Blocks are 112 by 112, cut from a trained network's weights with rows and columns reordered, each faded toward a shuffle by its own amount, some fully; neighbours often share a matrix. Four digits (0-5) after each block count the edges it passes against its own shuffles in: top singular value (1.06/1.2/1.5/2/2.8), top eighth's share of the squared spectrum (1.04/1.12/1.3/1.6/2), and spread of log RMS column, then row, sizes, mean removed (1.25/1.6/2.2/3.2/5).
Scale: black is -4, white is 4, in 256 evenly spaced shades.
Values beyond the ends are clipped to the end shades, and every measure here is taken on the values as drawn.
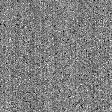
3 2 0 1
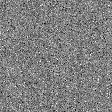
1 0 0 0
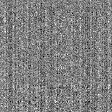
4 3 1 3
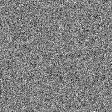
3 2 0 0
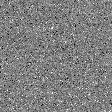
0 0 0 0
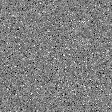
0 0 0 0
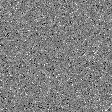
0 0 0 0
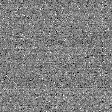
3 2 2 0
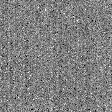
2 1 0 1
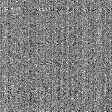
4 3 0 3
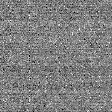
3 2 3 0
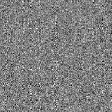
3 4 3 3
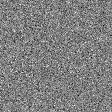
0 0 0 0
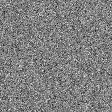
0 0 0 0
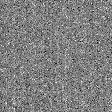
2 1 0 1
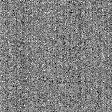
3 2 0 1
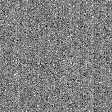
2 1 0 0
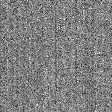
2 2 0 1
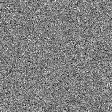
1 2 1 0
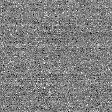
3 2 2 0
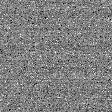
2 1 1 0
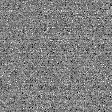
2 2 1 0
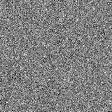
3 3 0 1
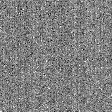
3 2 0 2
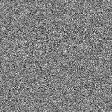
3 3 0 2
